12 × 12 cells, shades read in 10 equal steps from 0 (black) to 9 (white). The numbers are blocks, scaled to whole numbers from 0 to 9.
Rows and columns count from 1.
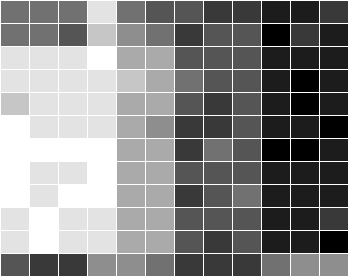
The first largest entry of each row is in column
4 4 4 1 2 1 1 1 1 2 2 4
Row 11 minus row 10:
0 0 0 0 0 0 0 -1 0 0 0 -2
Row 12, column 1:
3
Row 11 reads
8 9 8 8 6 6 3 2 3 1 1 0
